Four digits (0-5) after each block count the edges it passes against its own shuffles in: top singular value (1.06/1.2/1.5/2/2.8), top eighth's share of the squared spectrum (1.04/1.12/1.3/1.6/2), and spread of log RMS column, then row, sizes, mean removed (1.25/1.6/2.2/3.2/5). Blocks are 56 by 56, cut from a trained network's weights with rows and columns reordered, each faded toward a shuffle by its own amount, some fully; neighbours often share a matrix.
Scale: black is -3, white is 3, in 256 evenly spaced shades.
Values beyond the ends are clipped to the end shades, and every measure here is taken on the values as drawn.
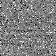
1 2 1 0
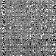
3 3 3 1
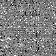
1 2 1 0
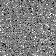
0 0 0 0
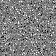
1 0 0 0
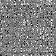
2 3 2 0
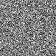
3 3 0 1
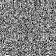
2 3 0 0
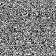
2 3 0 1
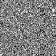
3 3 1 1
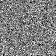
1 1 0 0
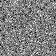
0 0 0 0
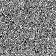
1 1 0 0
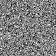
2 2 0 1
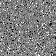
1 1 0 0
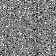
1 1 0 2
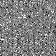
1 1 0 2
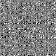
2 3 0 3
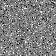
0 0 0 0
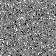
0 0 0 0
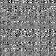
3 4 0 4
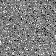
0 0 0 0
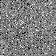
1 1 0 1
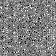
2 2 0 1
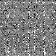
2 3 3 0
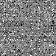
2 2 2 0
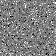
0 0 0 0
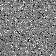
0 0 0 0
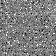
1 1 0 0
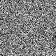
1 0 0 0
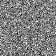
0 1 0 0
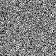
2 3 1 0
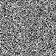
1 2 0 0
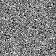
1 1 0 0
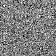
2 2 1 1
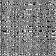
3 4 0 3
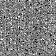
2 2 0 2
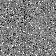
0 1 0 0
